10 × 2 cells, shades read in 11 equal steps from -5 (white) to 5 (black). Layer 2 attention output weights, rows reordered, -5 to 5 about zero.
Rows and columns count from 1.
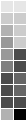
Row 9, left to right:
2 2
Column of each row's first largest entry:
1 1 1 1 2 2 1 1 1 2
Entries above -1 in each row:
0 0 0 0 1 2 2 2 2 1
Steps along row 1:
same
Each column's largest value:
2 5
